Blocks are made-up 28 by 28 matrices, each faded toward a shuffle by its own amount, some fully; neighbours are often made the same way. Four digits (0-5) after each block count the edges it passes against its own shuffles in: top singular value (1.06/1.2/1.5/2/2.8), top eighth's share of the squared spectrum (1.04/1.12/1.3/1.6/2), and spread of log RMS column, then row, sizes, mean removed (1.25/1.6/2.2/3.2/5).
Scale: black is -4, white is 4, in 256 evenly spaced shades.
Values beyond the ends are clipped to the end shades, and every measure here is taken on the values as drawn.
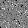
0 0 0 0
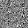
1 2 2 0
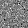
0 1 0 0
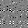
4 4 1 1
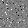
0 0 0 0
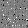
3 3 0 1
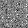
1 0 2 0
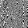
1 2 2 0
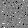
0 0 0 0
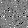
2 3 0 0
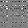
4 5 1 3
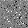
0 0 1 0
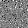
0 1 0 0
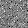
0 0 0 0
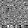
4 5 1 2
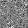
0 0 0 0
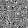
0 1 0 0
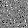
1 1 0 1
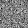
0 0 0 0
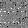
3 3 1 1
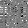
3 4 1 1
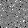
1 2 0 0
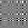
4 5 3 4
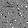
1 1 0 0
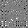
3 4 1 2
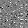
3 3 0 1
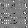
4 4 2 2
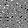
3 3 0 1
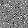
1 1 0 0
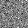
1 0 0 0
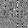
3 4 2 1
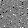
1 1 1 0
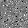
1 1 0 0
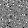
0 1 0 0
